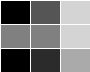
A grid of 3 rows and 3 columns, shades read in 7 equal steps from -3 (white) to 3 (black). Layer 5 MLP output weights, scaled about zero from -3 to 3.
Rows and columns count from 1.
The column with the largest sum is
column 1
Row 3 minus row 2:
3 2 1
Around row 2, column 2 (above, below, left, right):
1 2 0 -2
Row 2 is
0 0 -2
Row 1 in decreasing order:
3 1 -2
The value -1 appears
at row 3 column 3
